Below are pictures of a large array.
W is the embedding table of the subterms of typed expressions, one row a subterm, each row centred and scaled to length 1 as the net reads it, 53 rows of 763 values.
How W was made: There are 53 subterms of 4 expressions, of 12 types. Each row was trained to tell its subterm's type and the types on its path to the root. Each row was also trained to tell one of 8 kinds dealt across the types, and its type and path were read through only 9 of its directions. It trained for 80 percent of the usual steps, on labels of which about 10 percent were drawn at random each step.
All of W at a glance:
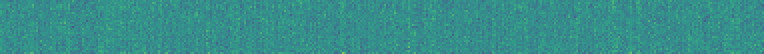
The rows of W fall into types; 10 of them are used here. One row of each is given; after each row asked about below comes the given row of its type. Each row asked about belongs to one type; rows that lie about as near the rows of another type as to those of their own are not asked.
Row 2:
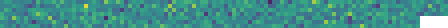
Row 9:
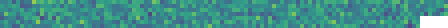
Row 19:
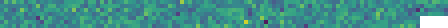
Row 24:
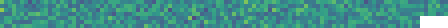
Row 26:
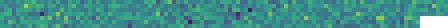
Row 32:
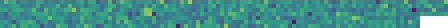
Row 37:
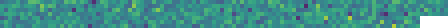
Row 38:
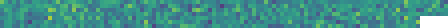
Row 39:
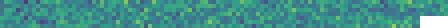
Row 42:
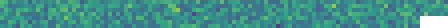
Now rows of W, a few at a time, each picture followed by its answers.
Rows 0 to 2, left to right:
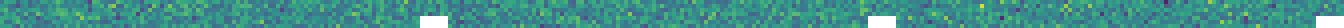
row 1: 19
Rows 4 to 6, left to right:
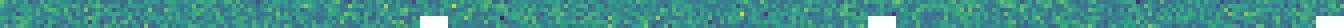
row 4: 42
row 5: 38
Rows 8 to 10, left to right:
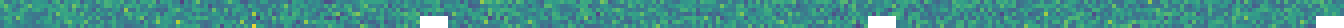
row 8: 38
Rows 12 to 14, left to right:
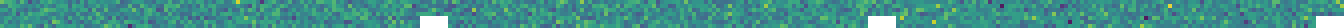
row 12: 24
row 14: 26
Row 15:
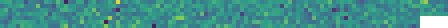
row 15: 32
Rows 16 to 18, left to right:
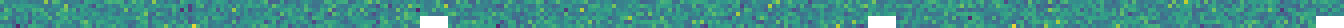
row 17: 32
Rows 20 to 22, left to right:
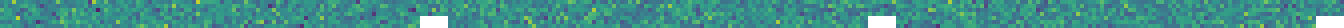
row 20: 2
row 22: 38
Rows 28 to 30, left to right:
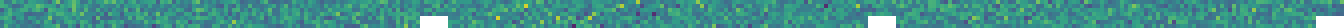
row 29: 19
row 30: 38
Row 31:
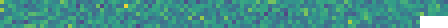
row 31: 24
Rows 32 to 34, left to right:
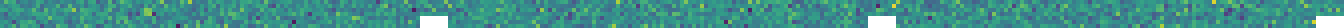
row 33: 9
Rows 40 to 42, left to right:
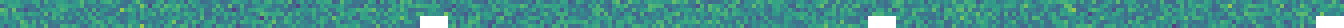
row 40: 24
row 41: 19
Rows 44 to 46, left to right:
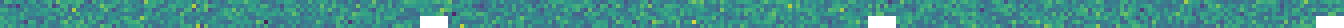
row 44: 19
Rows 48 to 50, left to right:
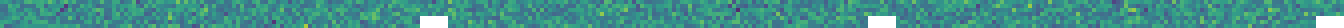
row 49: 24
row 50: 19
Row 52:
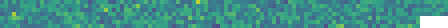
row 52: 38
